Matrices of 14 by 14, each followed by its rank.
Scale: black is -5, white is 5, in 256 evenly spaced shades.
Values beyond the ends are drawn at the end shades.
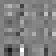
two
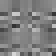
two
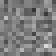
three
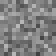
full rank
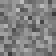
full rank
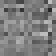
three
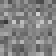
three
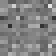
three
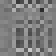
two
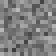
full rank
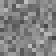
full rank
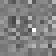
three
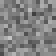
full rank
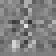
three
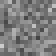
full rank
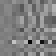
two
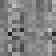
three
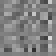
two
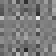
two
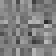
two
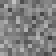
full rank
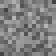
full rank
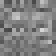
three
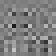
two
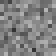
full rank
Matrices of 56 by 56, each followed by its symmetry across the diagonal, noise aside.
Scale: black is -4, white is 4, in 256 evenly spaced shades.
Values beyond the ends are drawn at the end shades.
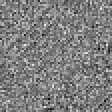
symmetric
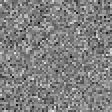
symmetric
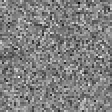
neither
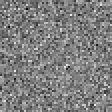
symmetric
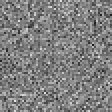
antisymmetric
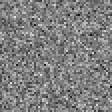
neither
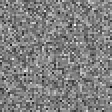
antisymmetric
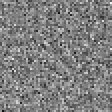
antisymmetric
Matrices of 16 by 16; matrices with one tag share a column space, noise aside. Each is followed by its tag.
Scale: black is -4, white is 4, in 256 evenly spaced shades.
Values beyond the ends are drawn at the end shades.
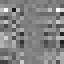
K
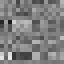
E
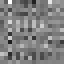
E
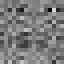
K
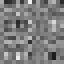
E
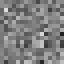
K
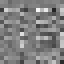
K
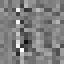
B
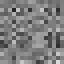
K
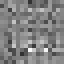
B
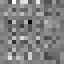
E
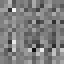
B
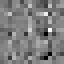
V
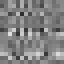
V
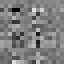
K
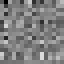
E
